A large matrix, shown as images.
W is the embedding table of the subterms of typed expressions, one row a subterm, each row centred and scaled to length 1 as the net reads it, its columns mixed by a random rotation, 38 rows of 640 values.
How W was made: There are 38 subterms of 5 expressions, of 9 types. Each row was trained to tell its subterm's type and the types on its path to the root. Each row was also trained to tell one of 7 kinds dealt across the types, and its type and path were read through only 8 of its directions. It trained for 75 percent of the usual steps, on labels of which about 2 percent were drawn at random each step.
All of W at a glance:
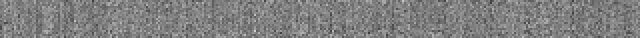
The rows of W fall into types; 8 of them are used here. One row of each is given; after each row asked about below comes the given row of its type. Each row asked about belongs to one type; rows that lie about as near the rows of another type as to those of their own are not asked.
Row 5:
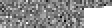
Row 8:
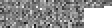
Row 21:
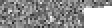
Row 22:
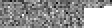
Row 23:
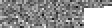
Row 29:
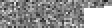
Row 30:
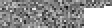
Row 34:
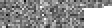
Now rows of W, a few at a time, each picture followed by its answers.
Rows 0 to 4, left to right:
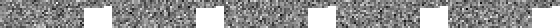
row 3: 34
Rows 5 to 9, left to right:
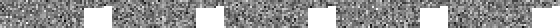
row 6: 21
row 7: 23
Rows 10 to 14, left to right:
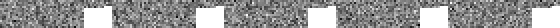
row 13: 23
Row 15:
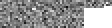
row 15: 30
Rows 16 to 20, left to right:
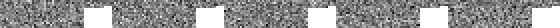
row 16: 8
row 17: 5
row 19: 23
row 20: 30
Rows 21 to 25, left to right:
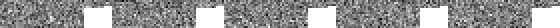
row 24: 29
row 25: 30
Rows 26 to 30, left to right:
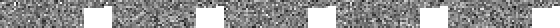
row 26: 29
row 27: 30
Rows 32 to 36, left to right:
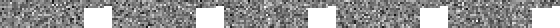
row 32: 23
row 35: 34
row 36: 29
